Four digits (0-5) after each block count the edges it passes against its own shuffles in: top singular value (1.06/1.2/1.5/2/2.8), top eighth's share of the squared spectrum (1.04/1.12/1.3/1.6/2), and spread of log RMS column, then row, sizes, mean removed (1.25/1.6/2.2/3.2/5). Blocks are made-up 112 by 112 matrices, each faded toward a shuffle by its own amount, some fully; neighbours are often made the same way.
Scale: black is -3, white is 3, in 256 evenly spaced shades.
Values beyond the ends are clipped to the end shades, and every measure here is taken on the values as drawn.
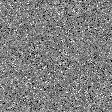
0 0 0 0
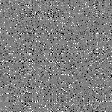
4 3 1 2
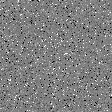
0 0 0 0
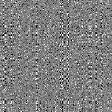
5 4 3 2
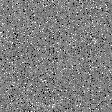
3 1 1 0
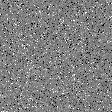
0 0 0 0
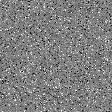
2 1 1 0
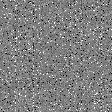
3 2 2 0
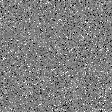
3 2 1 0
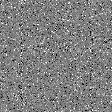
3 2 1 0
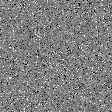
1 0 0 0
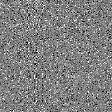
3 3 2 0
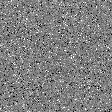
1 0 0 0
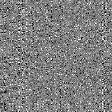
4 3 3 1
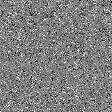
0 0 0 0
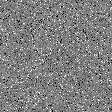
0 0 0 0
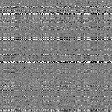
5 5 2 4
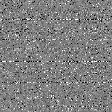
4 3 0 2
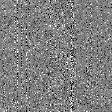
2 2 4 0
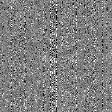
2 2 4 0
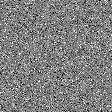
0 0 0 1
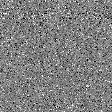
1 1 0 2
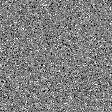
0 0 0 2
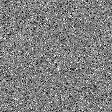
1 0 0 1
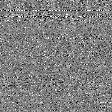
2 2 0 3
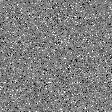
1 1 0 1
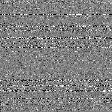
2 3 0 4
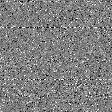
2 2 0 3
